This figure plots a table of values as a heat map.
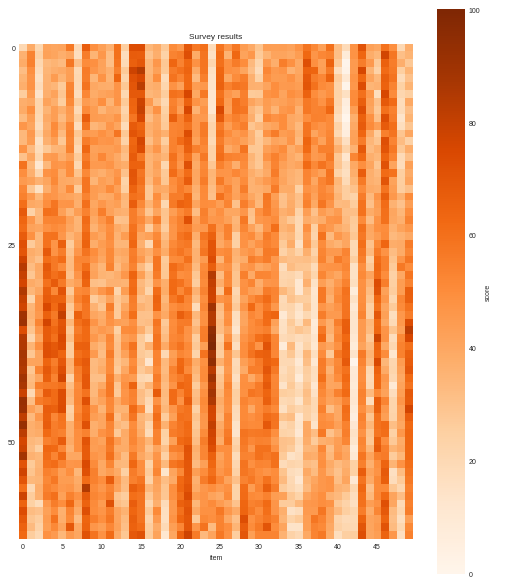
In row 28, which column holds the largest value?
0
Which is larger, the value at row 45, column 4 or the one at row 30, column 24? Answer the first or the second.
the second
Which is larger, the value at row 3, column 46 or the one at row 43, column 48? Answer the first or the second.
the first
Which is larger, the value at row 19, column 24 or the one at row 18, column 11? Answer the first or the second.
the second
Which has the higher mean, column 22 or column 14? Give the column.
14
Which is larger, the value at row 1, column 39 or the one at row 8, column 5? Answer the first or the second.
the first
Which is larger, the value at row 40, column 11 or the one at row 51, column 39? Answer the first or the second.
the first
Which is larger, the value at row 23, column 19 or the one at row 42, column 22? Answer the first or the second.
the first
